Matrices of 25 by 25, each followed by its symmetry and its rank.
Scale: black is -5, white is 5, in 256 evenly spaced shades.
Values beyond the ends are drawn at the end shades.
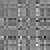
antisymmetric, rank two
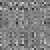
neither, rank three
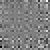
antisymmetric, rank two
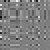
antisymmetric, rank two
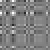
symmetric, rank one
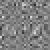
neither, rank three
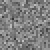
neither, full rank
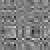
neither, rank three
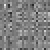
neither, rank three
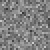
neither, full rank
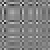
symmetric, rank one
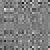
neither, rank three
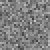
neither, full rank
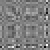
antisymmetric, rank two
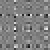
antisymmetric, rank two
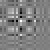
symmetric, rank one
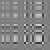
symmetric, rank one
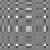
symmetric, rank one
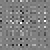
antisymmetric, rank two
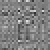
neither, rank three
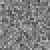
neither, full rank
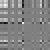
symmetric, rank one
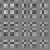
symmetric, rank one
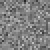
neither, full rank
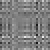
antisymmetric, rank two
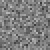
neither, full rank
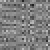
neither, rank three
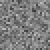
neither, full rank
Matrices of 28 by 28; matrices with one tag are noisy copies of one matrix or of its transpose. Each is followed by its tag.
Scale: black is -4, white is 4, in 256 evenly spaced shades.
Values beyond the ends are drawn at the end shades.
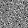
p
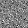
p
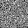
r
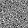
p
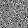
p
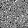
r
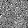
r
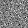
p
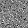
p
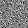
p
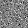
p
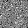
r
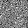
r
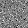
p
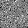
r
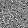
p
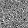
p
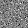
p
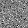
p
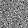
p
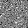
r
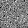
r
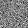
p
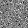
p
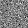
p
